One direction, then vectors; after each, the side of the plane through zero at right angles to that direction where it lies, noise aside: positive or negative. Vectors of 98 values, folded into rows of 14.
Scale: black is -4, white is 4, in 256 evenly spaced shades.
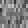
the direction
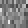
negative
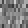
negative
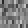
negative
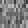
positive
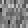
positive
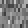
negative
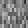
positive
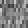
negative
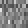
negative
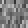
positive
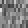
negative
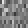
positive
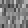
negative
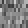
negative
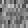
positive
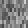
negative
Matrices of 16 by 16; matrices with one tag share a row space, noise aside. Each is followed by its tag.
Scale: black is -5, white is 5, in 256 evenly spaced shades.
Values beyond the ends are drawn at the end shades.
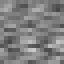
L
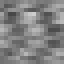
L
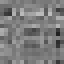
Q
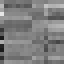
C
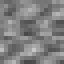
L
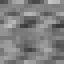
L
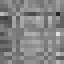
Q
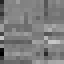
C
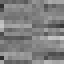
C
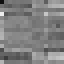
C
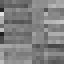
C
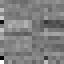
C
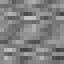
L
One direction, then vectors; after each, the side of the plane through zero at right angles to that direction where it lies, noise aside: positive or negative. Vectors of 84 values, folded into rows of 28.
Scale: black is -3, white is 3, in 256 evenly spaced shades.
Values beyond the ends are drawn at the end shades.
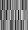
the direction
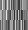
negative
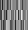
positive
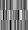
positive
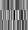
negative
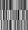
positive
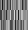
positive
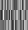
positive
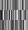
positive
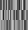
negative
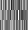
negative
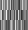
negative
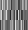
negative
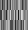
positive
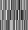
negative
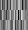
positive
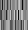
positive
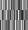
negative
